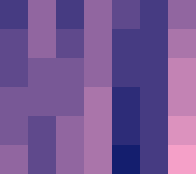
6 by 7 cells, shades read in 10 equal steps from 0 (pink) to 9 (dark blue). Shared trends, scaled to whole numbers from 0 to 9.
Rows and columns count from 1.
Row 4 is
5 5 5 3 8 7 2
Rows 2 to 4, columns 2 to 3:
4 6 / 5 5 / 5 5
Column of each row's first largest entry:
1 5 5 5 5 5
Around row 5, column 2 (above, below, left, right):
5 6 5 4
